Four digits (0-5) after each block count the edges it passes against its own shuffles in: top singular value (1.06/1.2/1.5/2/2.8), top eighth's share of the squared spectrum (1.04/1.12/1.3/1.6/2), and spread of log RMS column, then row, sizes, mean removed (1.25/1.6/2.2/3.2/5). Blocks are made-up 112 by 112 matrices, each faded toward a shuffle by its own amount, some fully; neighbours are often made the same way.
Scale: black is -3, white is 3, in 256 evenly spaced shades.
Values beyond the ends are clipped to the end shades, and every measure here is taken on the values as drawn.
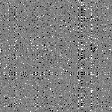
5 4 3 2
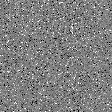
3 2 1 0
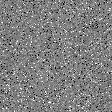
1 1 0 0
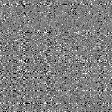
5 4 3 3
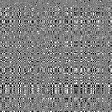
5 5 4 4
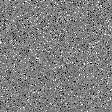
0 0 1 0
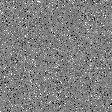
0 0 0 0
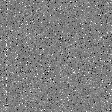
2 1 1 0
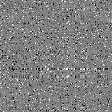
4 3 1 2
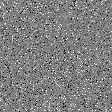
2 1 0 0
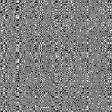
5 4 3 3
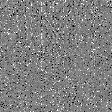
4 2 2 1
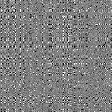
5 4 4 3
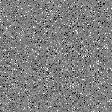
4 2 1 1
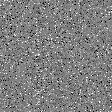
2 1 0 0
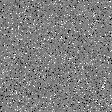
0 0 0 0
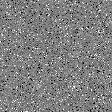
3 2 0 0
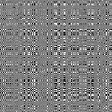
5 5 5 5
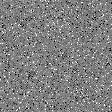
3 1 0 0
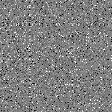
4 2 1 1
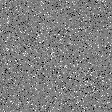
0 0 0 0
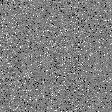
3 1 1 0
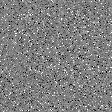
3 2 0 1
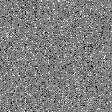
3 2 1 1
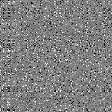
4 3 2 2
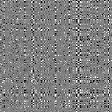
5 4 4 3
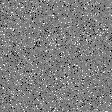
0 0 0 0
